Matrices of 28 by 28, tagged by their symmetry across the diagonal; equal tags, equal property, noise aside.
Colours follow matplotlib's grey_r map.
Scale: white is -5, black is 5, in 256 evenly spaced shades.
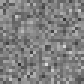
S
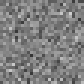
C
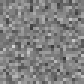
C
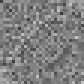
S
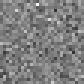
C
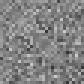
S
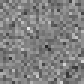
S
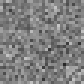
S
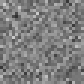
S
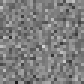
C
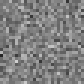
C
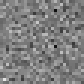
C
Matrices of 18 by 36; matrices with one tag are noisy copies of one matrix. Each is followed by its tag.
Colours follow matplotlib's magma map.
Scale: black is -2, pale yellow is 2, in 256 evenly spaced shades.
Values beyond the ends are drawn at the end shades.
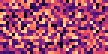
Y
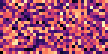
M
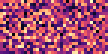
Y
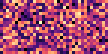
M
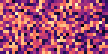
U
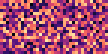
Y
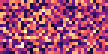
Y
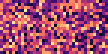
U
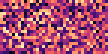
Y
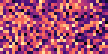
U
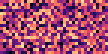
Y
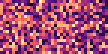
U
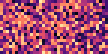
U
